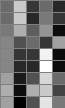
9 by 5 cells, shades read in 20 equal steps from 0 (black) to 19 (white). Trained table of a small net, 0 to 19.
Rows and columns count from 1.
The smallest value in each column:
8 0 3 4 1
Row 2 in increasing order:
3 4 8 9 15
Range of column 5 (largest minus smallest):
11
